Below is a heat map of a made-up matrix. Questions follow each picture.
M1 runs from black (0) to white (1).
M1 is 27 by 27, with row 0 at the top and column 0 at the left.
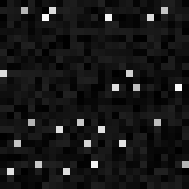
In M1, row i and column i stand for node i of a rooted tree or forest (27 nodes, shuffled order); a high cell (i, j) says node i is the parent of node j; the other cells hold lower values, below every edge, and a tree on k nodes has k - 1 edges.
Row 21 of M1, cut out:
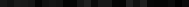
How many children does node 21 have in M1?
0
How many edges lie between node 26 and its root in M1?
3
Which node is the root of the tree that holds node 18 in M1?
10
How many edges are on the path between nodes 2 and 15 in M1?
1
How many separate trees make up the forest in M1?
3
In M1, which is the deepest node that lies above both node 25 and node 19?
12
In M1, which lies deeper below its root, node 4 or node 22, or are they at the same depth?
the same depth
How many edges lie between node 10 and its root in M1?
0
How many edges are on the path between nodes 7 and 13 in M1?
3
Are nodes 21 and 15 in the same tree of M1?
yes
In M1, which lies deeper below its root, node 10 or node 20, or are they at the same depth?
the same depth
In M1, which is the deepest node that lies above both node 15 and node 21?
2
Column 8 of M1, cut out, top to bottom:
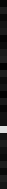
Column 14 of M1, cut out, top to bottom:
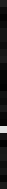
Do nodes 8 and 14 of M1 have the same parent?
yes
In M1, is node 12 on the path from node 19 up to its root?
yes
